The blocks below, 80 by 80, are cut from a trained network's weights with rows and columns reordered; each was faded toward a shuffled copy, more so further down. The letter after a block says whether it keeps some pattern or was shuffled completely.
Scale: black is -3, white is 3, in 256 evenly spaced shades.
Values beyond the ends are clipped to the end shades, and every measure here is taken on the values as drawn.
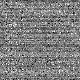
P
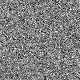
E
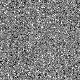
P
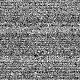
P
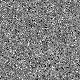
E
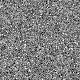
E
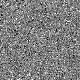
E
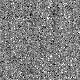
P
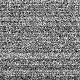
P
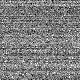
P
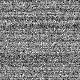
P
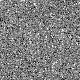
E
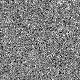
E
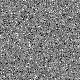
E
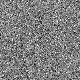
E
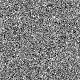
E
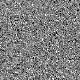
P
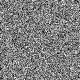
E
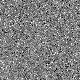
E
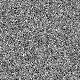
E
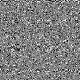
P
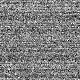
P
